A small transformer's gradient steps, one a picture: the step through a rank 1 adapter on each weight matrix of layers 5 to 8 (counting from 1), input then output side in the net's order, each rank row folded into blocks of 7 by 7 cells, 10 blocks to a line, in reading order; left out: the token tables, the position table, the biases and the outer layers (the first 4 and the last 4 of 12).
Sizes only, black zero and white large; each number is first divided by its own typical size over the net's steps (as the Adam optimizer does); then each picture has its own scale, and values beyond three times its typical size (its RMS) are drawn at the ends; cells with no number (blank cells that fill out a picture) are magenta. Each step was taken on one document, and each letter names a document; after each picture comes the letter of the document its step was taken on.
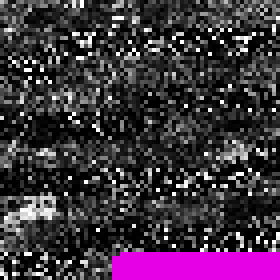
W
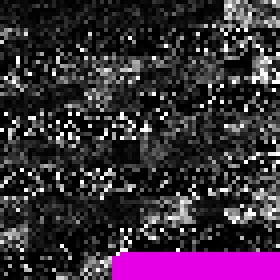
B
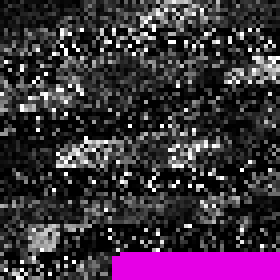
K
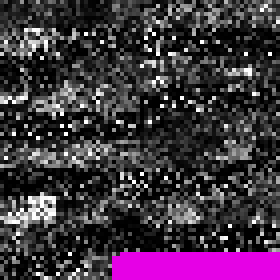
W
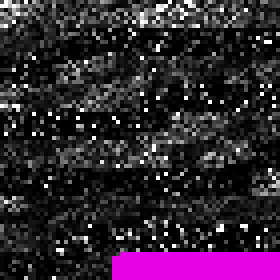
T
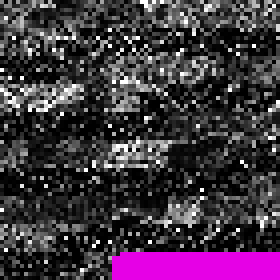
W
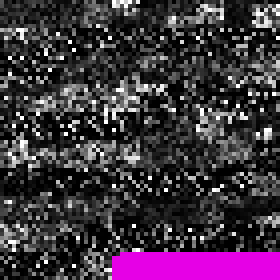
W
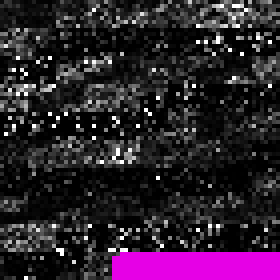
T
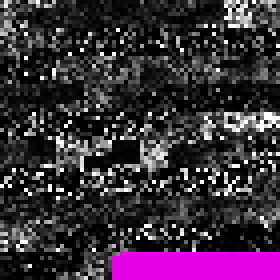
B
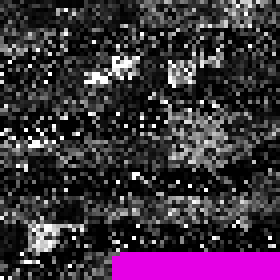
K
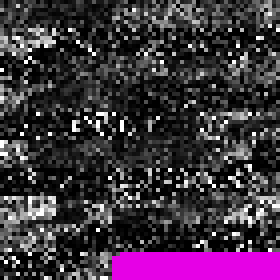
W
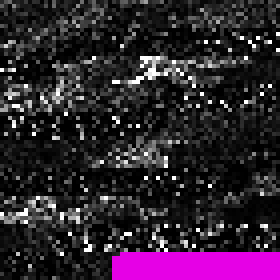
T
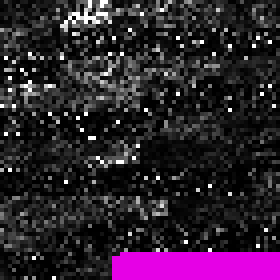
T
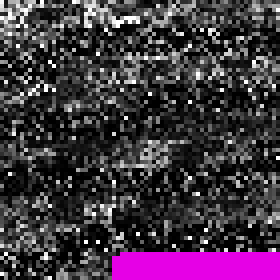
W
